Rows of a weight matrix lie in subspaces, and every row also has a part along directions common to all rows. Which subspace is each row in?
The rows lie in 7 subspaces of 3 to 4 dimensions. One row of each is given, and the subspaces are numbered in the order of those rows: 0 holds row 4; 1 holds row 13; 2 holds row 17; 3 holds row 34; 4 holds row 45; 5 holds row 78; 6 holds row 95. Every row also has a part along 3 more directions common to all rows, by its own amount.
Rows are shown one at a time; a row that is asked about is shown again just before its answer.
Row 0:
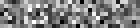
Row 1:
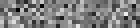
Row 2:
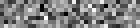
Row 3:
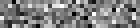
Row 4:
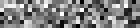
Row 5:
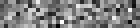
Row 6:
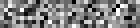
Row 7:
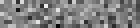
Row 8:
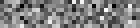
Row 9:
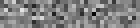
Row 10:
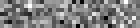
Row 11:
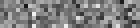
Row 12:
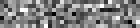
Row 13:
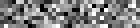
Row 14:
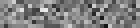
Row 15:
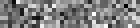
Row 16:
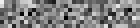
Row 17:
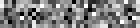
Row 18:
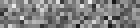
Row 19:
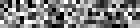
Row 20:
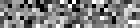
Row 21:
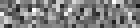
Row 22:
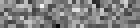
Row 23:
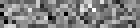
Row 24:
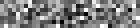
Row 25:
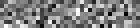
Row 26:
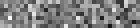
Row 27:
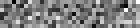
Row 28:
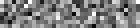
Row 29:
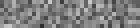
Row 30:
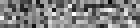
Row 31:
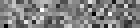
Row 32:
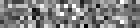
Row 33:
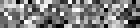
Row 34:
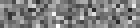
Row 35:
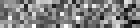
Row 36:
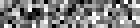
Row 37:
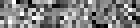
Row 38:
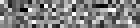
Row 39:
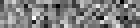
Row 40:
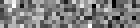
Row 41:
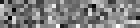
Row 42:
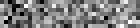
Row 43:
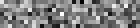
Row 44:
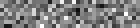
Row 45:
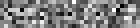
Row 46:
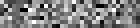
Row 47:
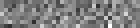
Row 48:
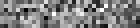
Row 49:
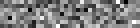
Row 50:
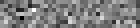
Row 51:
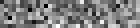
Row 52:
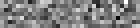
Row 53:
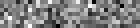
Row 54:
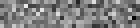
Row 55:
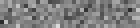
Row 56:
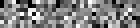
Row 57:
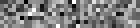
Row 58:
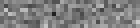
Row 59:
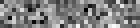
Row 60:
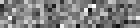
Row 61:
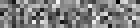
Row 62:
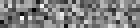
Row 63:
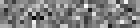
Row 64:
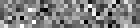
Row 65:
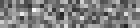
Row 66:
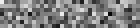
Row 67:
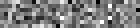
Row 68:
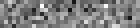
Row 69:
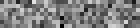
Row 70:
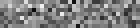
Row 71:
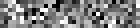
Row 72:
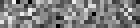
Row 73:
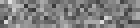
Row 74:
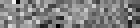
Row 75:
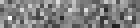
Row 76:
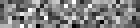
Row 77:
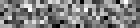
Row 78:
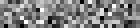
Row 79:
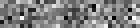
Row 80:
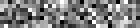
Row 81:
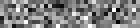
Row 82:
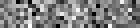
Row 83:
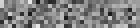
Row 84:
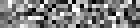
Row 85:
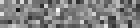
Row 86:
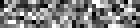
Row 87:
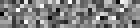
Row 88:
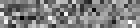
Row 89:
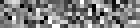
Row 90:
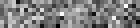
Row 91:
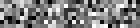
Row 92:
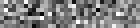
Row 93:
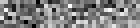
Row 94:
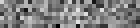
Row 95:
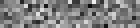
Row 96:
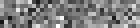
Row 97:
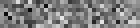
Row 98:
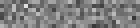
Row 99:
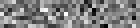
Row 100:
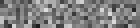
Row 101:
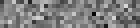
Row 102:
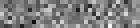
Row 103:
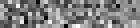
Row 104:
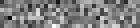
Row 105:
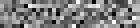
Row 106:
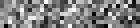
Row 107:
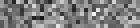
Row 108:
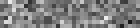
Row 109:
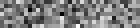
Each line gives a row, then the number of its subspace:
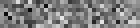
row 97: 0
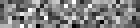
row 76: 2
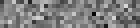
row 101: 6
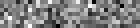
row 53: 6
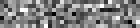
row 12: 3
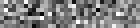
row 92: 3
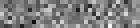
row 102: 5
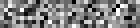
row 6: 4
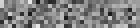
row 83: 4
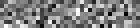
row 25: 5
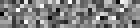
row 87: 6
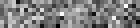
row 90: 4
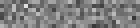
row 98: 6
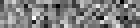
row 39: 2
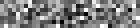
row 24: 3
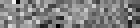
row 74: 6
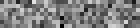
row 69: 0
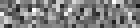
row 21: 1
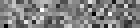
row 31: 5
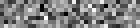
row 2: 1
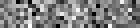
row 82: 2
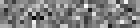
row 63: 2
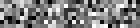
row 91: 6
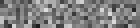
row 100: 4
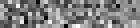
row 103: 2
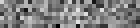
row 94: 3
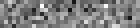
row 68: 1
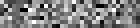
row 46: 3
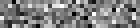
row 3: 4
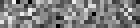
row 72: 6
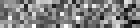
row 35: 2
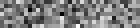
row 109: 0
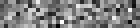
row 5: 3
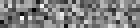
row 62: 2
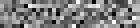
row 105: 6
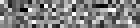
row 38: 3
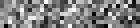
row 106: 1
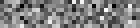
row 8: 5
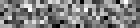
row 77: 0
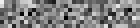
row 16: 4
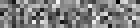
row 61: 6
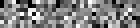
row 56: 1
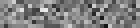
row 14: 1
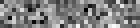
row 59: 0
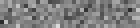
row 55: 0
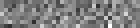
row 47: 5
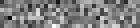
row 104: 1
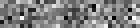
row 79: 5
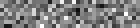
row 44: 5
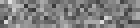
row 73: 0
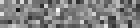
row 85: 6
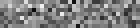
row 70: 5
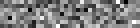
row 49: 2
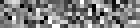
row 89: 5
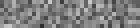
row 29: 5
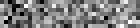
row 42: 0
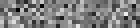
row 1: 4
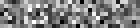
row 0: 0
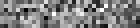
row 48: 3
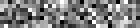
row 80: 0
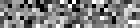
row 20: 4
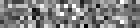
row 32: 2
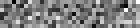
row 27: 6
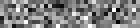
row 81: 4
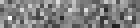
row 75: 1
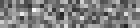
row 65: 2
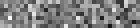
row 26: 2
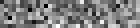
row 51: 6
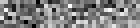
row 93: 3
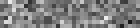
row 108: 0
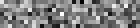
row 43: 4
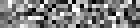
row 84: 5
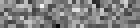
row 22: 2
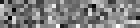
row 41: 0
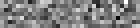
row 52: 2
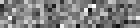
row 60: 0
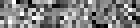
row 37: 4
